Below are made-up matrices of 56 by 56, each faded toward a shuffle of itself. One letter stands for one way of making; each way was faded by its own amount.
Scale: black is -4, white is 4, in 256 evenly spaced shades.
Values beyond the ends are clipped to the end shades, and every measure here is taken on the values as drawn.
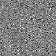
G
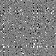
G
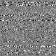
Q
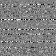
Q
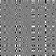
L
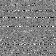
Q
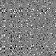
G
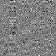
G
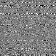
Q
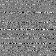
Q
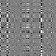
L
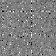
G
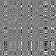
L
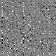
G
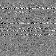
Q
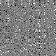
G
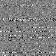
Q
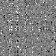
G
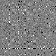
G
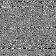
Q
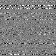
Q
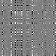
L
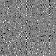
G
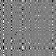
L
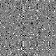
G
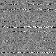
Q
